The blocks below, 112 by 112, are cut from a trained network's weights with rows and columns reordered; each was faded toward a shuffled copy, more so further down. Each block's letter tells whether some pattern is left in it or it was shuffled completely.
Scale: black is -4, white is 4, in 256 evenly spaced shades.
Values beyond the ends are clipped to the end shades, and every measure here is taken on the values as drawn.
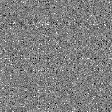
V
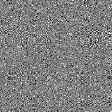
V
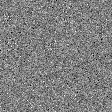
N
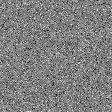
N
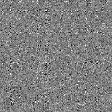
V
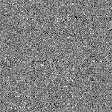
V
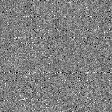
V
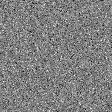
N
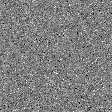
N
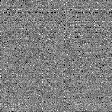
V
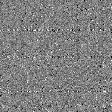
V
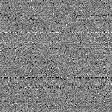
V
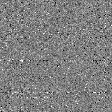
V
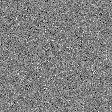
N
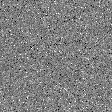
N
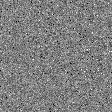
N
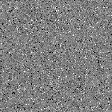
V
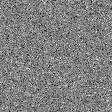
N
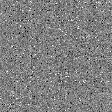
V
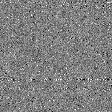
V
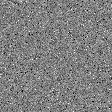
N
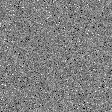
N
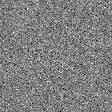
N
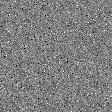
N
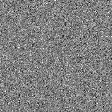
V
